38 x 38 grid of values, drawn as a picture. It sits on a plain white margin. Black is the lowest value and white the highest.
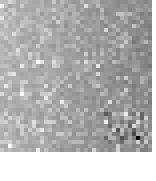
The bottom right is the roughest part. The field climbs toward the left. A few values lie far out on both sides of the bulk. In the bottom right lies a patch that is rougher than the rest. No regular stripes run through it.
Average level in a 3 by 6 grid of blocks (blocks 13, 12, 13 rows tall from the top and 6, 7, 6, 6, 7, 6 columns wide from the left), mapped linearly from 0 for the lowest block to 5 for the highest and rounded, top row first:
543220
543210
543210
